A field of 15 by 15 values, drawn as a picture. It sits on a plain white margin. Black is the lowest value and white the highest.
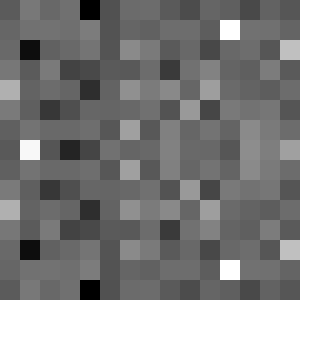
The values are skewed, with a long tail toward high values. The top and bottom halves mirror each other. Fine speckle covers the field.
